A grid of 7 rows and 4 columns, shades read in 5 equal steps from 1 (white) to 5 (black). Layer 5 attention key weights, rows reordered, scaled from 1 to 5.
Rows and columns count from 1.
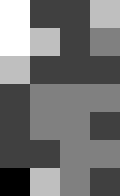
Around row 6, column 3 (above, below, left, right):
3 3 4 3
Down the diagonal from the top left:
1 2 4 3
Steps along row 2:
up up down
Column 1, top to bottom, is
1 1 2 4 4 4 5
